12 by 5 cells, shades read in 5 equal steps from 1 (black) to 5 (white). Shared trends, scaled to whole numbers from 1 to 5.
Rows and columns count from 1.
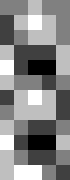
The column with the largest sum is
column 1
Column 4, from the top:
3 4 4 2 1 2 4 4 2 1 2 3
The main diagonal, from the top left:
3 4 4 2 4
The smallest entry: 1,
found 4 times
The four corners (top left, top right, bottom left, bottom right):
3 3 4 2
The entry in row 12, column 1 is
4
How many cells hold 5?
6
